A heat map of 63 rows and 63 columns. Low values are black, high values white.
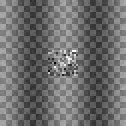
The centre is the roughest part. Upright stripes repeat 2 times across the table. An odd patch, rougher than its surroundings, sits in the centre. On average the colour sits 40% of the way up the scale. There is no overall slope.
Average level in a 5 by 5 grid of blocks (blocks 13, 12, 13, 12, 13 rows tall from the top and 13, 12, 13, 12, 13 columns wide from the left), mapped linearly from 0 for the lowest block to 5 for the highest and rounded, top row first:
40513
40513
40513
40513
40513
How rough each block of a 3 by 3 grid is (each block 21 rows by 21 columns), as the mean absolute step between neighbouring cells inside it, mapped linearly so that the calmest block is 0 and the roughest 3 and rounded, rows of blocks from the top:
0 0 0 / 0 3 0 / 0 0 0
